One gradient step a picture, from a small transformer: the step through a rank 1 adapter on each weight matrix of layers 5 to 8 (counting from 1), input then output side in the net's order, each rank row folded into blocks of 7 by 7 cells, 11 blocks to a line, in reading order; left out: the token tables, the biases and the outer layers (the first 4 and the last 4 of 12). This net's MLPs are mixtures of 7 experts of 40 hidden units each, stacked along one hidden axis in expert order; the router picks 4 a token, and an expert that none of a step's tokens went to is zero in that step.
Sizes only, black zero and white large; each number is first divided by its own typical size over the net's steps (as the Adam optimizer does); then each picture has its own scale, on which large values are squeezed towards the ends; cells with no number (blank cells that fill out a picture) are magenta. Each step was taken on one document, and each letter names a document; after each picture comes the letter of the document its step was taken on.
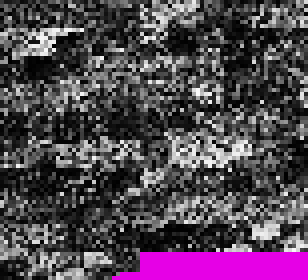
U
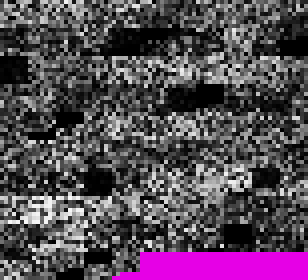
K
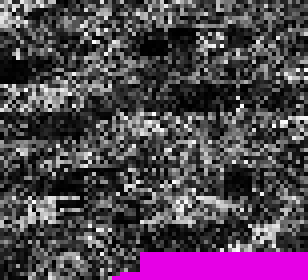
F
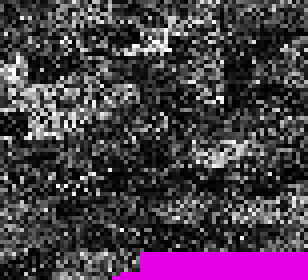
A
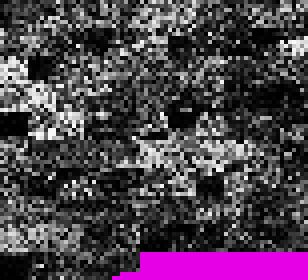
U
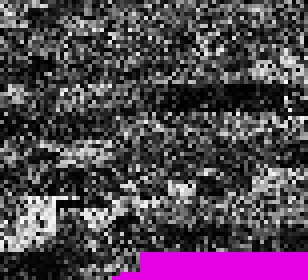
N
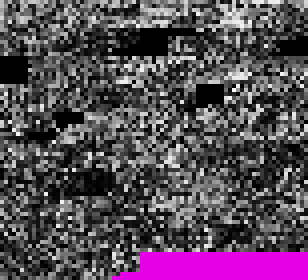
K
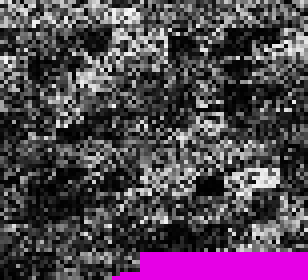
U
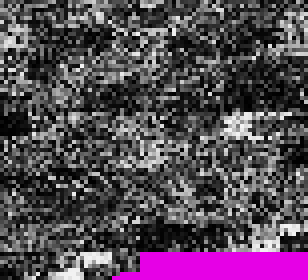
U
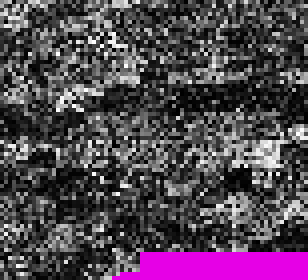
F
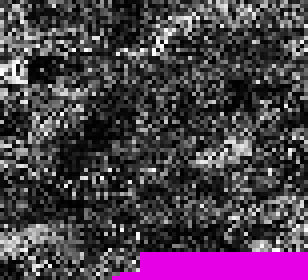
A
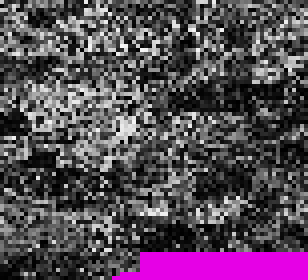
N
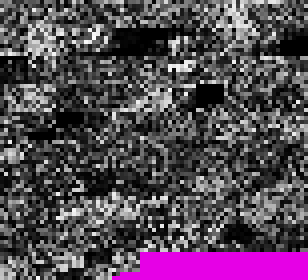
K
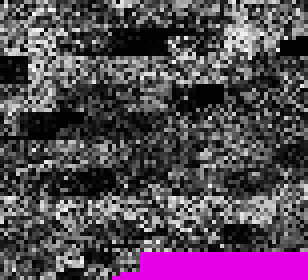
K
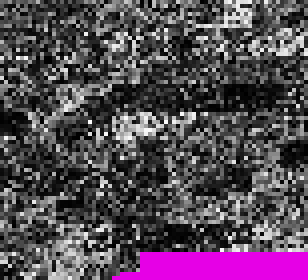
N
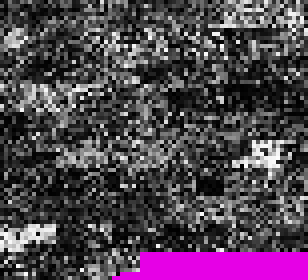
N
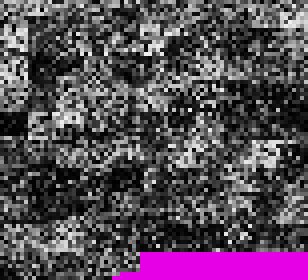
U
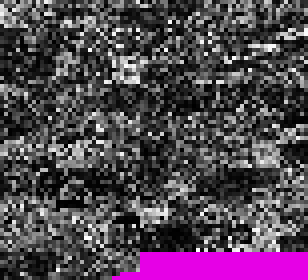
F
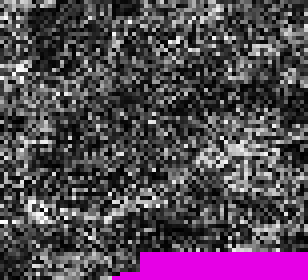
F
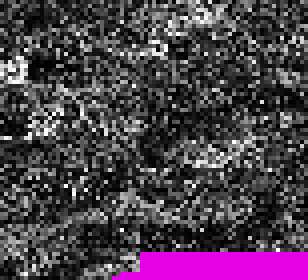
A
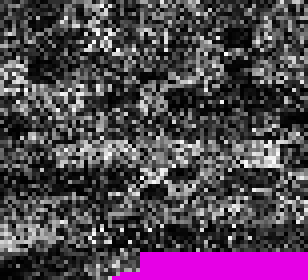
N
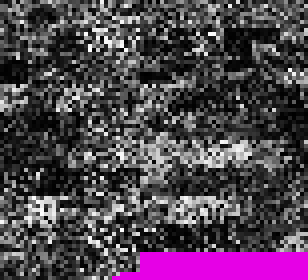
N
